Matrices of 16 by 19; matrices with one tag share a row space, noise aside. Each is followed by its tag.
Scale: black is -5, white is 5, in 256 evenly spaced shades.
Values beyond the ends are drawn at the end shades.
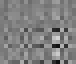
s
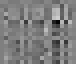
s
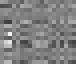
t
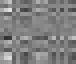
t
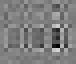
s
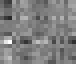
t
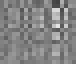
s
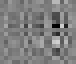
s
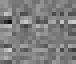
t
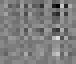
s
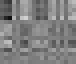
t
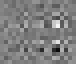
s
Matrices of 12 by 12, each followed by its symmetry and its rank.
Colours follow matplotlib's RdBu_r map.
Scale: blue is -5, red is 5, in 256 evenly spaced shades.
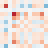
symmetric, rank two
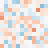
neither, full rank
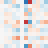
neither, rank two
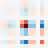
symmetric, rank one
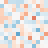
antisymmetric, full rank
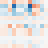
neither, rank two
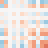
symmetric, rank two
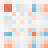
symmetric, rank two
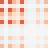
symmetric, rank one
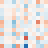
neither, rank two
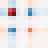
symmetric, rank one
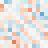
antisymmetric, full rank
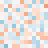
antisymmetric, full rank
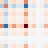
symmetric, rank one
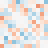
antisymmetric, full rank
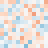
neither, full rank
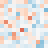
neither, full rank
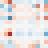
neither, rank two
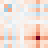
symmetric, rank two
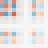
symmetric, rank one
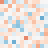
neither, full rank
